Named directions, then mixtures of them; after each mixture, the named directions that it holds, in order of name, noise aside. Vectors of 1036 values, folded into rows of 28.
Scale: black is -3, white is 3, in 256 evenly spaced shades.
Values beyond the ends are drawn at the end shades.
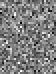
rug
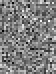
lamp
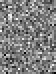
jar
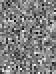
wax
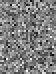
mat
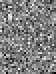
jar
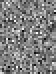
wax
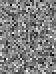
mat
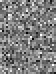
jar, lamp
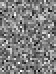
rug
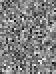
wax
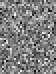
rug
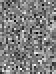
wax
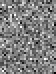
jar, rug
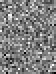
jar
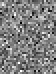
rug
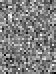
jar
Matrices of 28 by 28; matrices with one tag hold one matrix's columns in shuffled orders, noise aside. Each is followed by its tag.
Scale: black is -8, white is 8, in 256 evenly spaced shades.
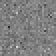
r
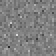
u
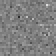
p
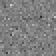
p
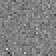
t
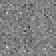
r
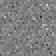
p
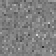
u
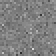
t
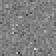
t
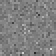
t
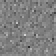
u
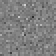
p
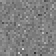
t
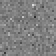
p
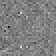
r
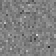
u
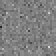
r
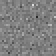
p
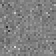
r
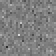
u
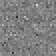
p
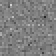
p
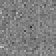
r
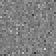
t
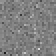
t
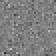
t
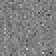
t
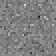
p
